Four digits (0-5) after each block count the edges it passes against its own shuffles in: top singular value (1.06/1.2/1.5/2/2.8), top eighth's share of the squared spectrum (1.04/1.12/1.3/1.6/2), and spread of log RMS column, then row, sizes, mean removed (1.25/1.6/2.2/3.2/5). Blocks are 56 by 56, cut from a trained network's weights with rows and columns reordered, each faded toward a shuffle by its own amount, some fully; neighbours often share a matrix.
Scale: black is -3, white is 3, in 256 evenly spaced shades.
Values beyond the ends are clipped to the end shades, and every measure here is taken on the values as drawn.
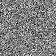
0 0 0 0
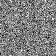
0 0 0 0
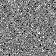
0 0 0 0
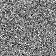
0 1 0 0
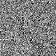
1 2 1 1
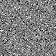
1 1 0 0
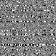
4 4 0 3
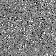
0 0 0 0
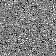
2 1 0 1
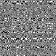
4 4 0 3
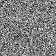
0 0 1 0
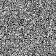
1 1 0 0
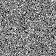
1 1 0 0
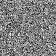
1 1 0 0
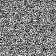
1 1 0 0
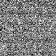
3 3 0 1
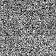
2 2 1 1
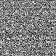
2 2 0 1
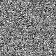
1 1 0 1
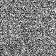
1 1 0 0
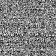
2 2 0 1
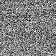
2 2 0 0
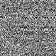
3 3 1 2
